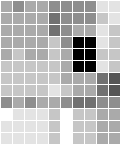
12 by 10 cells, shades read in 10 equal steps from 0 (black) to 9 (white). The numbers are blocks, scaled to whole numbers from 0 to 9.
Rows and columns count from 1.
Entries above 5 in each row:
5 6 8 7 8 8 8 8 3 10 10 10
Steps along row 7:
same same same same down same same down down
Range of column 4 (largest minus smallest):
2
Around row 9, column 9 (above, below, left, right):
4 6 4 5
